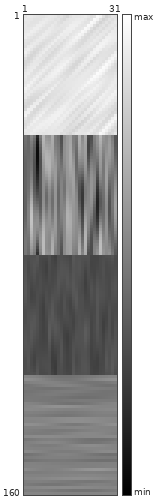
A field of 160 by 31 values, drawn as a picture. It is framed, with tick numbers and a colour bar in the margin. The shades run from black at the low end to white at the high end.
The table splits into 4 rows of 1 panel. Panel 1,1: very high, slanting up to the right, faint in contrast. Panel 2,1: middling, streaked downward, strong in contrast. Panel 3,1: low, streaked downward, faint in contrast. Panel 4,1: middling, streaked across, faint in contrast.
